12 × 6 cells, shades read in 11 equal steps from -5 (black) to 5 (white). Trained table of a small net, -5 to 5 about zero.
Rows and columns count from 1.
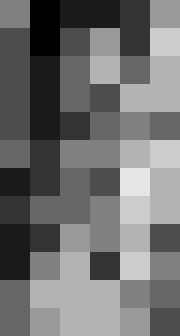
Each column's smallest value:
-4 -5 -4 -4 -3 -2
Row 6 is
-1 -3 0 0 2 3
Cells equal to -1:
12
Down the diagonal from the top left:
0 -5 -1 -2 0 3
